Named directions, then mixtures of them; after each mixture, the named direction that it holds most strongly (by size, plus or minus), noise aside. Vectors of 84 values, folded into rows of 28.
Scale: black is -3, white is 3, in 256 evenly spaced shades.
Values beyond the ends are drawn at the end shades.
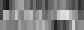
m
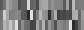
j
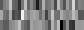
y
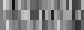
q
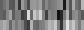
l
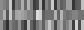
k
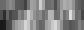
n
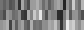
l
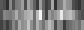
m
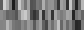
q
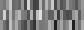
k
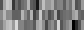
j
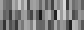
j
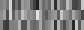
k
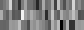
y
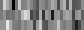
q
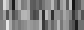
q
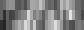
n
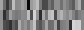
j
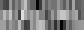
y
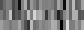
l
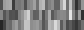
n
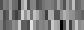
y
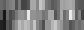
n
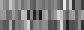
l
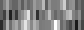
n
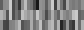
y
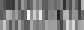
l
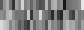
l
